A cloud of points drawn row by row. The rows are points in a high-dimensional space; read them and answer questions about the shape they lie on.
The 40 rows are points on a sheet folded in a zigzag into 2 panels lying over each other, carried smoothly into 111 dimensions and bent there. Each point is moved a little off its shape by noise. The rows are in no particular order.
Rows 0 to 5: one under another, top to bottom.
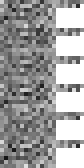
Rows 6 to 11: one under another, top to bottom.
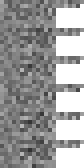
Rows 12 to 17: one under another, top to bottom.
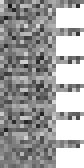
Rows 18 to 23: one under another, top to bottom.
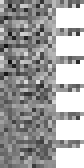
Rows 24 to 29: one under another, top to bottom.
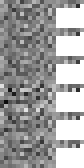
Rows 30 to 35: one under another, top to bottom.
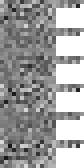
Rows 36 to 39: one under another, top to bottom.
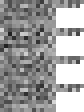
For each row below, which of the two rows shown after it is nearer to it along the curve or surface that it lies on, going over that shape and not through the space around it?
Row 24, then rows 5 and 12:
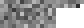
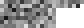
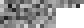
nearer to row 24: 5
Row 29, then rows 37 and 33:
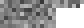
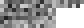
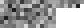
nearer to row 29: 33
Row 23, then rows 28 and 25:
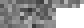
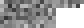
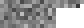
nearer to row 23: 25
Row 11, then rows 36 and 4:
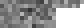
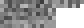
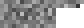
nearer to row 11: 4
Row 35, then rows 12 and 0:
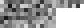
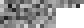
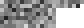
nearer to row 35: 12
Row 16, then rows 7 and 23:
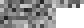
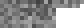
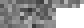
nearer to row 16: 23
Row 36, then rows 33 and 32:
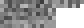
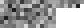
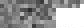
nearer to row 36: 33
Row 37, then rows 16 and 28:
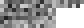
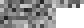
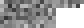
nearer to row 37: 28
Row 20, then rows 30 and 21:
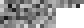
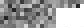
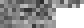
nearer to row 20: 30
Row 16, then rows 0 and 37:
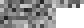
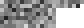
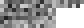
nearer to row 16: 0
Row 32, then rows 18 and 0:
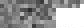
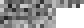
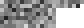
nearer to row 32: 0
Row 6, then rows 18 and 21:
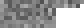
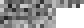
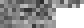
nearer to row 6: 18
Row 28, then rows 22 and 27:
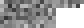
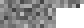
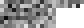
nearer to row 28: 27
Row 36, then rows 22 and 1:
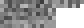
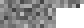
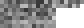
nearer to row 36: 1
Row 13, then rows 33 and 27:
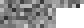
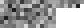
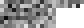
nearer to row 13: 33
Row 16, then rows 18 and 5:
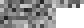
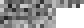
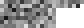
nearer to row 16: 5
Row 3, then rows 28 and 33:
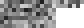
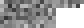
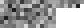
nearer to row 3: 33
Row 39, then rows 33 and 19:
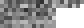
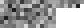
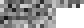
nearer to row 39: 19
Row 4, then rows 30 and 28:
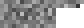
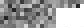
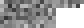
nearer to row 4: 30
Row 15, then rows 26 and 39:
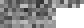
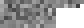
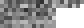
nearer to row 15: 39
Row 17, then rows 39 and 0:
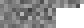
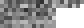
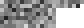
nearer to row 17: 0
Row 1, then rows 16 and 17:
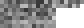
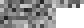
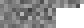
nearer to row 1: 16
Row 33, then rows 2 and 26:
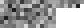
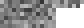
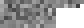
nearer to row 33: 2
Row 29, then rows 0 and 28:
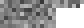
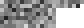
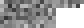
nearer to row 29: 0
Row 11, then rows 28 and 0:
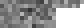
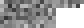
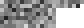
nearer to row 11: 0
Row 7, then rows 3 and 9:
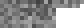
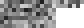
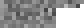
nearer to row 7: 9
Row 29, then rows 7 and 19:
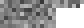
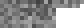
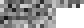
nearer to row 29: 19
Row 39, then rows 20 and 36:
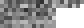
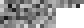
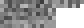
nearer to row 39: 36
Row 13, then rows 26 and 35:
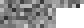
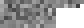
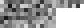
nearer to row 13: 35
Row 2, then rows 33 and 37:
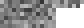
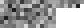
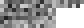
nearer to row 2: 33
